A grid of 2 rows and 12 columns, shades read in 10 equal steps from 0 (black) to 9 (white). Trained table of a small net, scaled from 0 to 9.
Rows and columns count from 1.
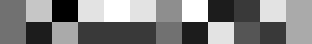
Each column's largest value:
4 7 6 8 9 8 5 9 8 3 8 6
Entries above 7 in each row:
5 1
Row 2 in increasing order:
1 1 2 2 2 2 3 4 4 6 6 8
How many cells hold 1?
3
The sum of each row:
67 41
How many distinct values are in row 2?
6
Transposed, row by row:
4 4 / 7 1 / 0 6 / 8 2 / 9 2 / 8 2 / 5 4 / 9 1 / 1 8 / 2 3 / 8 2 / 6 6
